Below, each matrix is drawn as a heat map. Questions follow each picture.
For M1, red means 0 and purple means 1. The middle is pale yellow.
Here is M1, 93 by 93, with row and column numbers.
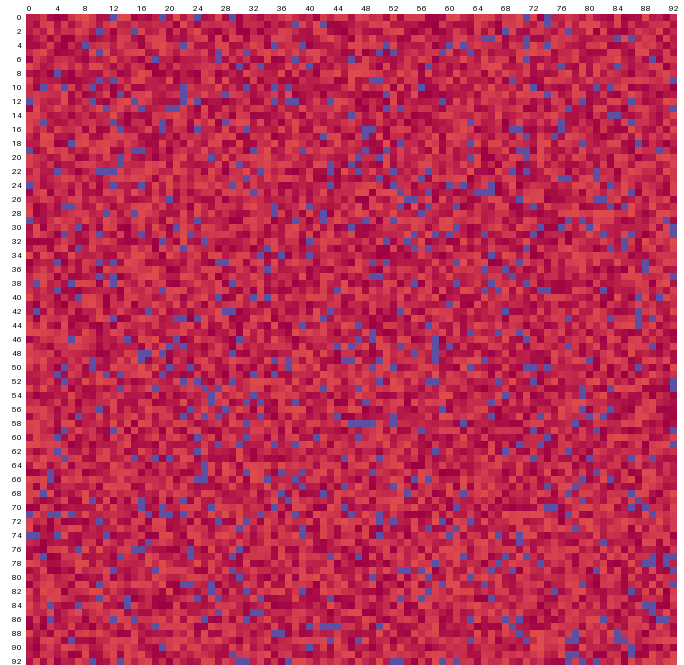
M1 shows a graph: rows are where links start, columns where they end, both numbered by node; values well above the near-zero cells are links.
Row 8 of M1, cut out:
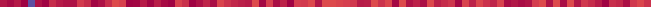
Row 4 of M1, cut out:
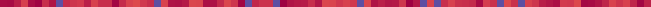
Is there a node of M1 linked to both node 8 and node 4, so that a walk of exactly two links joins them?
no
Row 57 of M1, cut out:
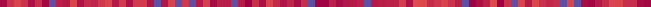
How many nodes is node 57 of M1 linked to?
11
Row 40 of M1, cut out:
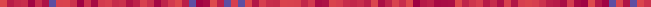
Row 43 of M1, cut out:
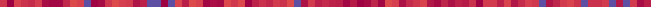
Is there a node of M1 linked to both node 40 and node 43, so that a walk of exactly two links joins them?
yes
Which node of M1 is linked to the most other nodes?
node 71
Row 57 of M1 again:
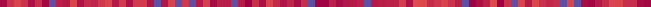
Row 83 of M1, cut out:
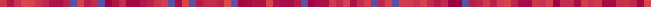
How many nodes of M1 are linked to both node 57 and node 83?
3
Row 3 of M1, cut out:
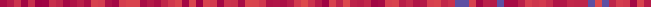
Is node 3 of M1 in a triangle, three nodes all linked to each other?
no
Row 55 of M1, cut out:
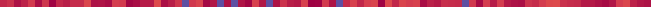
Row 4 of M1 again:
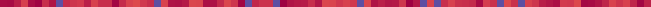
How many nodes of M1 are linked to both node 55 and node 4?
0
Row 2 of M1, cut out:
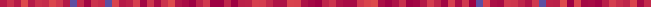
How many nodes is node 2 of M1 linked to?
4
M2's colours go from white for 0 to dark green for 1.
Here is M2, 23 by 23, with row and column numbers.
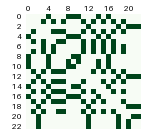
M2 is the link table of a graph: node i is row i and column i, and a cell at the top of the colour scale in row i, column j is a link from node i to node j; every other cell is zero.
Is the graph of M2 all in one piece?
no
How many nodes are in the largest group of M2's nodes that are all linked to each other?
8
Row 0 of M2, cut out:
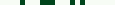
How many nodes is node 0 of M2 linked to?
6
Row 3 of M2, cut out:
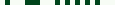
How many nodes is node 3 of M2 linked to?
9
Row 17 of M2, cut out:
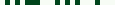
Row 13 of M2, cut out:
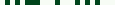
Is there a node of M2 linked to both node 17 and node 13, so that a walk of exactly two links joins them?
yes
